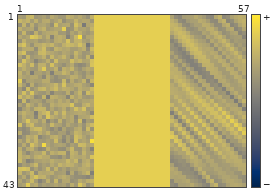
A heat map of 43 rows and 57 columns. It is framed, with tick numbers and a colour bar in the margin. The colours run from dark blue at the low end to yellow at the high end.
The table splits into one row of 3 panels. Panel 1,1: high, fine-grained. Panel 1,2: very high, flat. Panel 1,3: high, slanting down to the right.
